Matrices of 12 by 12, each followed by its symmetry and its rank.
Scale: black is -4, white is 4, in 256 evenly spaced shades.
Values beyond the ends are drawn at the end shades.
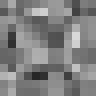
antisymmetric, rank two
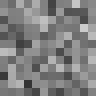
antisymmetric, full rank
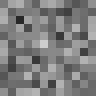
symmetric, full rank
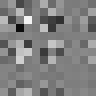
antisymmetric, rank two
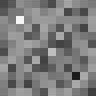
symmetric, full rank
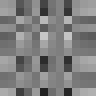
neither, rank one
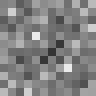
symmetric, full rank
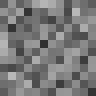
symmetric, full rank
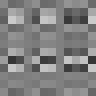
neither, rank one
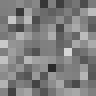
antisymmetric, full rank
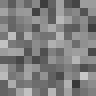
antisymmetric, full rank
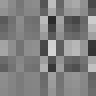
neither, rank one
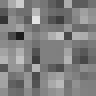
antisymmetric, rank two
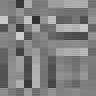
antisymmetric, rank two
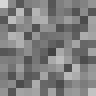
symmetric, full rank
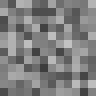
antisymmetric, full rank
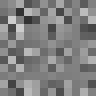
antisymmetric, rank two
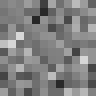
antisymmetric, full rank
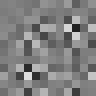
antisymmetric, rank two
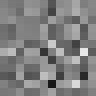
antisymmetric, rank two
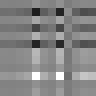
neither, rank one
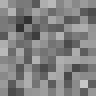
symmetric, full rank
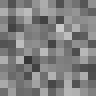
antisymmetric, full rank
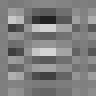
neither, rank one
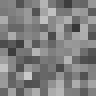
antisymmetric, full rank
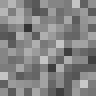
symmetric, full rank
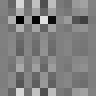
neither, rank one
